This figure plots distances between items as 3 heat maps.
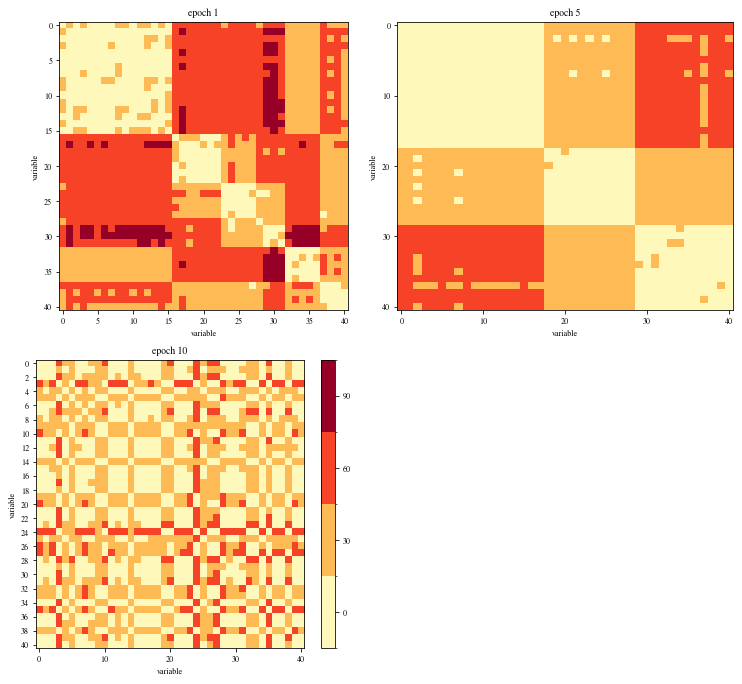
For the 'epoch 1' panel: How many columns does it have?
41
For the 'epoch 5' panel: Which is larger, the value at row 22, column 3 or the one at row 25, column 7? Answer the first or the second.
the first
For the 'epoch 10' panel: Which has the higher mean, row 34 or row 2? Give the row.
2
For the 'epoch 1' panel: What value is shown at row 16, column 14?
60
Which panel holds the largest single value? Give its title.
epoch 1
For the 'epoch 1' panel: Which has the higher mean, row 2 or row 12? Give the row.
12
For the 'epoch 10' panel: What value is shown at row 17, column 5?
30
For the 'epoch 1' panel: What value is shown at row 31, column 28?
30
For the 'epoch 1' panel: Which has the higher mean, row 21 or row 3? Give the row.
21
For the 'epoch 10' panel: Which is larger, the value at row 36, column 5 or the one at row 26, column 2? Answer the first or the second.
the second
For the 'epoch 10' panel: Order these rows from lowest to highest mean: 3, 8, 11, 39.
11, 8, 39, 3
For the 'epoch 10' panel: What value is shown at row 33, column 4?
30
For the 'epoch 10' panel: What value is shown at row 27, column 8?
30
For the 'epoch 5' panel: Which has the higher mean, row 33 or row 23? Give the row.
33
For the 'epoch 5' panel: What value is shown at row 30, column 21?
30
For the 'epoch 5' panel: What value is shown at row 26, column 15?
30
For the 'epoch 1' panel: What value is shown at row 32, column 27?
60
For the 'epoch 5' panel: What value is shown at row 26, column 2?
30
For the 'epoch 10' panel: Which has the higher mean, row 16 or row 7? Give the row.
7
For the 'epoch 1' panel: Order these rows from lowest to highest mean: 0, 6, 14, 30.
0, 6, 14, 30
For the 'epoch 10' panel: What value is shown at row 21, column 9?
30
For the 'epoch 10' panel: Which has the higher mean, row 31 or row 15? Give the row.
31
